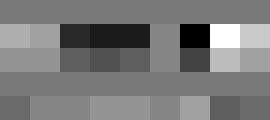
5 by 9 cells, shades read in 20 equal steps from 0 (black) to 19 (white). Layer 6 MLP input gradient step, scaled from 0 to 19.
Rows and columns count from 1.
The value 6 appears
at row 3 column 4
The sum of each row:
81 76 83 81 87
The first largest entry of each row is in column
1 8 8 1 7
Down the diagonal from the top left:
9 12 7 9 11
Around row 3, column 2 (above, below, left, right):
12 9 11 7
